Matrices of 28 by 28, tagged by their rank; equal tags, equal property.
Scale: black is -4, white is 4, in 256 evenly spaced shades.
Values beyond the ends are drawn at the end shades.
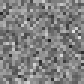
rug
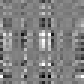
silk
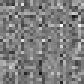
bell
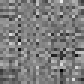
bell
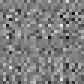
bell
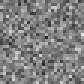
rug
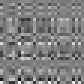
silk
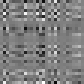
silk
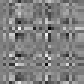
silk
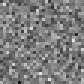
rug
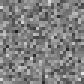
rug
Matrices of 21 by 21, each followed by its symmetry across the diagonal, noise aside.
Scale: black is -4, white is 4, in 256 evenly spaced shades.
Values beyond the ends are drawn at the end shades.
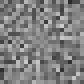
symmetric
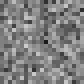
neither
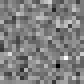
antisymmetric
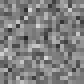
antisymmetric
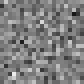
antisymmetric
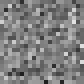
antisymmetric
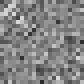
symmetric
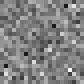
symmetric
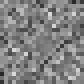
symmetric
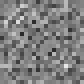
symmetric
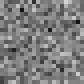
neither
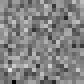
neither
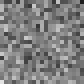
antisymmetric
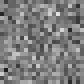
neither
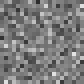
symmetric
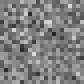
antisymmetric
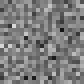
neither
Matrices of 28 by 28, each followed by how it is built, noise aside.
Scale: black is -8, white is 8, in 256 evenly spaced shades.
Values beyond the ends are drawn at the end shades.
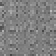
low rank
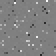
sparse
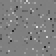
sparse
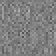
low rank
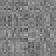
low rank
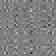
low rank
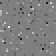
sparse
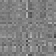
low rank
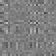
low rank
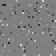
sparse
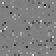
sparse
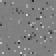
sparse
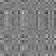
low rank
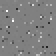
sparse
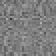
low rank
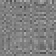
low rank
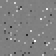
sparse
